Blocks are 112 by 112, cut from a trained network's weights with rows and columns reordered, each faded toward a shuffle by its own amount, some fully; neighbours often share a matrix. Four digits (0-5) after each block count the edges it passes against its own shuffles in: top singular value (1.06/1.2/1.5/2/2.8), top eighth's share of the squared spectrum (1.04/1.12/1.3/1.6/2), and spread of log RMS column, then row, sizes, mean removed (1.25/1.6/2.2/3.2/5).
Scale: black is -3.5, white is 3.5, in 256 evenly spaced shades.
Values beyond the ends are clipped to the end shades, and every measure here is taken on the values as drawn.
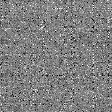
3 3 2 1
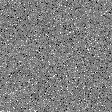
0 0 0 0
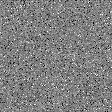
0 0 0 0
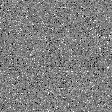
1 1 0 0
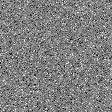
0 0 0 0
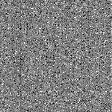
2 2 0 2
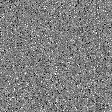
1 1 0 0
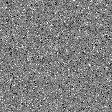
0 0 0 0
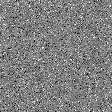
0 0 0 0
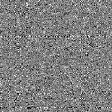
3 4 2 3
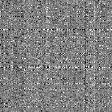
3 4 2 3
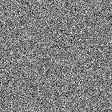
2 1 0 0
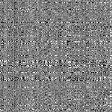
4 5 2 4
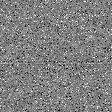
1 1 0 0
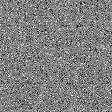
2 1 0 0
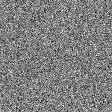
2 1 0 0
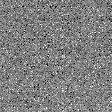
2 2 1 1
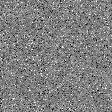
1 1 0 0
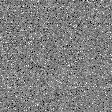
2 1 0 0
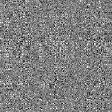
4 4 3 3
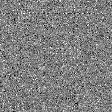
3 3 1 2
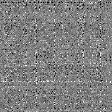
3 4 3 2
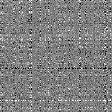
4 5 4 2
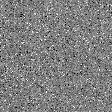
1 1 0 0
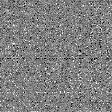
3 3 2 1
